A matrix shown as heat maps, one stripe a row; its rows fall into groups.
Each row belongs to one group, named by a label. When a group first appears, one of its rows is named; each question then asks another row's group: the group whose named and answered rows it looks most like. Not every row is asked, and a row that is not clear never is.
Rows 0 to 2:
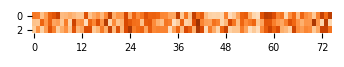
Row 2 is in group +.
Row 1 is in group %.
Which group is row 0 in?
+
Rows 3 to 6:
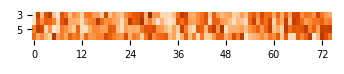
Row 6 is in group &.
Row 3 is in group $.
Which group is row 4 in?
$
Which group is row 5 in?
$
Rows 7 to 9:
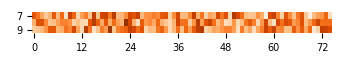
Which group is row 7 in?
&
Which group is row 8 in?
$
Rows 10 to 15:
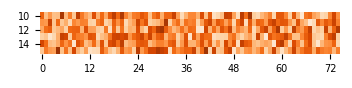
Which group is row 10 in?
&
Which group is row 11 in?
%
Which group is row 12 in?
$
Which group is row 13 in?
+
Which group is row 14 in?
&
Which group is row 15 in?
$
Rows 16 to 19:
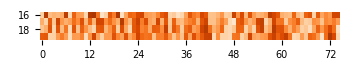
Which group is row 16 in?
+
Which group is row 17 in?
%
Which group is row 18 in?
%
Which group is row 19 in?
+
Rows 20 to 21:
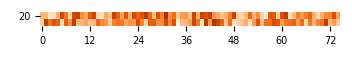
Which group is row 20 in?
+
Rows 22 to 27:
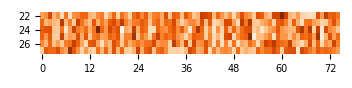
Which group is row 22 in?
%
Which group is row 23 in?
&
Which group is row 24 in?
&
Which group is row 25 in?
&
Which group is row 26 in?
+
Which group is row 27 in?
$
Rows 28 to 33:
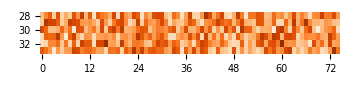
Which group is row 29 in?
$
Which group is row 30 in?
&
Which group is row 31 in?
$
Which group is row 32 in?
%
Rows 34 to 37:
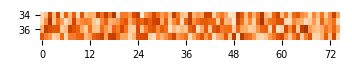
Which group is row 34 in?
%
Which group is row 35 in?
%
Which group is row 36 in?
$
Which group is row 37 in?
&
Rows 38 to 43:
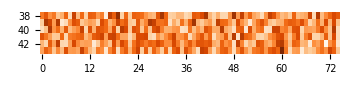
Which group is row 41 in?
&
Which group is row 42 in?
%
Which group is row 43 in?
%
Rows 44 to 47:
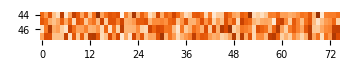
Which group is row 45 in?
&
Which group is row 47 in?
+
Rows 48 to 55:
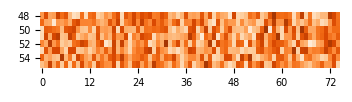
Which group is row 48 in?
+
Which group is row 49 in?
+
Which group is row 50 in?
$
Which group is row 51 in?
$
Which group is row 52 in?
%
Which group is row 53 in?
$
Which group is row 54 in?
&
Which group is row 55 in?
%
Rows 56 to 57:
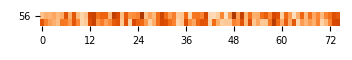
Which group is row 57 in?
+
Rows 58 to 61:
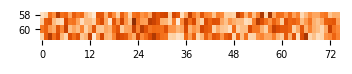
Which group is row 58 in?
%
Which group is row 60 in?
+
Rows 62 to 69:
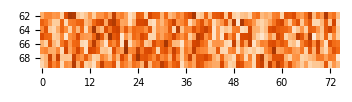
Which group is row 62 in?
$
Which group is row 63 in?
&
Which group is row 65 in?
&
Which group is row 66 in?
+
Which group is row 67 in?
+
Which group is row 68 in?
%
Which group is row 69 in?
%
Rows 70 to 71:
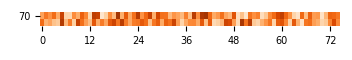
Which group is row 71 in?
&
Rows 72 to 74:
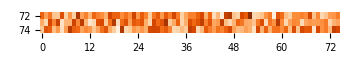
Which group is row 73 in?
%
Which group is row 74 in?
$
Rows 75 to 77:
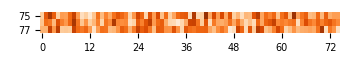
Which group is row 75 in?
$
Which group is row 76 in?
$
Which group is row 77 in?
%
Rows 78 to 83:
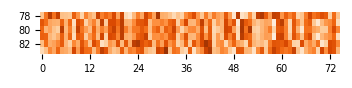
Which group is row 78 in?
$
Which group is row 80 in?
&
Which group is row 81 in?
&
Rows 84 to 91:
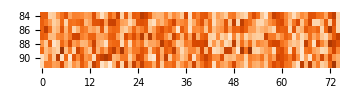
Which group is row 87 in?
+
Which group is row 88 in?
+
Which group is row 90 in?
%
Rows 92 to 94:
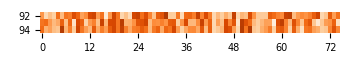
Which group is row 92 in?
+
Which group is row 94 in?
&
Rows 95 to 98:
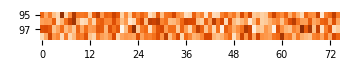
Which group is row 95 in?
&
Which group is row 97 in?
&
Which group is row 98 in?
%
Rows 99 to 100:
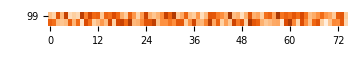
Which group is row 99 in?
%
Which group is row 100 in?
&
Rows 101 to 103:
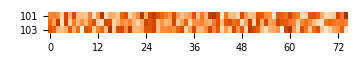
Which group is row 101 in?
+
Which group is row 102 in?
%
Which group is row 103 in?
&
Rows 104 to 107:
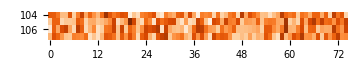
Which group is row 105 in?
$
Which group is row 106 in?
$
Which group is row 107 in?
$
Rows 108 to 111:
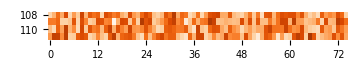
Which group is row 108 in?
%
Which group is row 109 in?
+
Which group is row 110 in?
%
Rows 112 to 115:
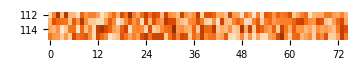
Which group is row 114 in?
+
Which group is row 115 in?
+
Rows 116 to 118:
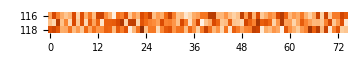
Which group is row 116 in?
+
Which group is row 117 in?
%
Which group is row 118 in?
&
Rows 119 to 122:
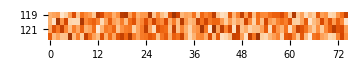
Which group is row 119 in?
+
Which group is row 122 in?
&
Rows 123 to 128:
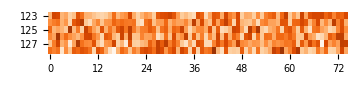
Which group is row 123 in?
$
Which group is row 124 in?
$
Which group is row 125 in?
&
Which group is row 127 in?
$
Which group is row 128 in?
+
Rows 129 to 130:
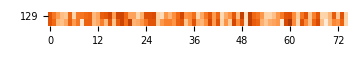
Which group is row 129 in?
&
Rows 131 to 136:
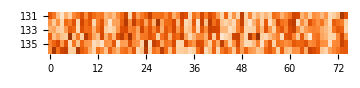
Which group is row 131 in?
+
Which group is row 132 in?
+
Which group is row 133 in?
+
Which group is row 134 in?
&
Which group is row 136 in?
$
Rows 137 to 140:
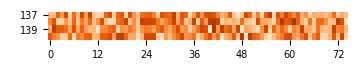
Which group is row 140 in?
&
